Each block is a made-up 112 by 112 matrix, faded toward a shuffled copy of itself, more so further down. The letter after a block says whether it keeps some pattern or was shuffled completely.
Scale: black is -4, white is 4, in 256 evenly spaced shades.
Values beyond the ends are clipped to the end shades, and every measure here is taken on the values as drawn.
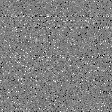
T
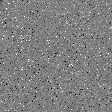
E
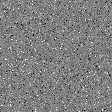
E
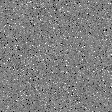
E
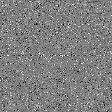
T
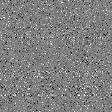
T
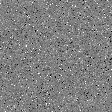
E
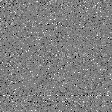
T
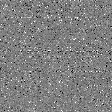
T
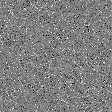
E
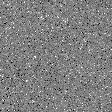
E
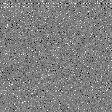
T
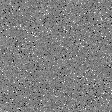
E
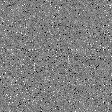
T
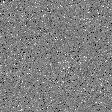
E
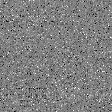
T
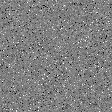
E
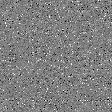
T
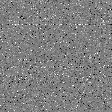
T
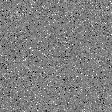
T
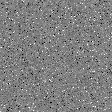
E
